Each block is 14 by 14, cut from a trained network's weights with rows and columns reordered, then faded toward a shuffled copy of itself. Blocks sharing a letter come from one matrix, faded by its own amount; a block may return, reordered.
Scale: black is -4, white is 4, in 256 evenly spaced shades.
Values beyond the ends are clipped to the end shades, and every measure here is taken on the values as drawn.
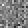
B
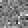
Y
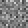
Y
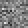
B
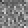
B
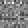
Y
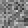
Y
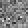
B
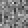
B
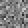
B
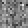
B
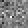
Y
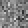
B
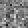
B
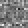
Y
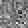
Y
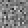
B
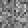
B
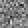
Y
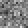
B
